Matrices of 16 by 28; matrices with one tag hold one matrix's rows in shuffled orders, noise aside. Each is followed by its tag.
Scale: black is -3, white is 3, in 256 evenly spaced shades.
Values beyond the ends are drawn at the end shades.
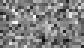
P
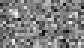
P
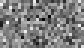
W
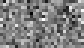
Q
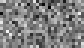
W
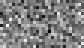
W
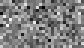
W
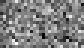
P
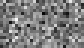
P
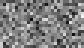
Q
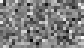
Q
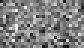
P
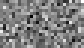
Q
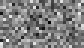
W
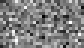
P
